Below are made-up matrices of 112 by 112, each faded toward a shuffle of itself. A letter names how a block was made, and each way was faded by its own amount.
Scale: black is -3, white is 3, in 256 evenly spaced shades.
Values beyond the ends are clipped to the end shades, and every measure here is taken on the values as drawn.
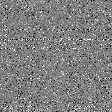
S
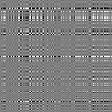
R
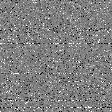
S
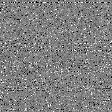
S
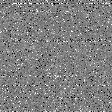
S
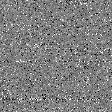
S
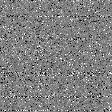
S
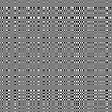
R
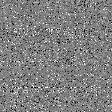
S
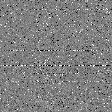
S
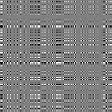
R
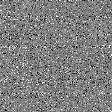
S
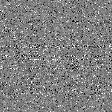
S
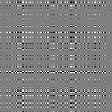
R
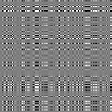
R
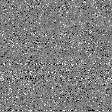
S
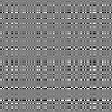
R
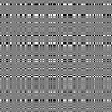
R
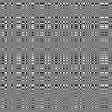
R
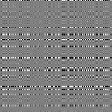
R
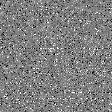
S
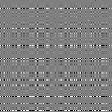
R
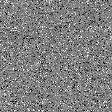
S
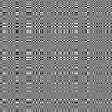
R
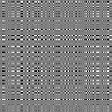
R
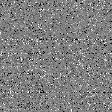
S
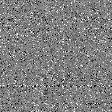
S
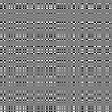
R
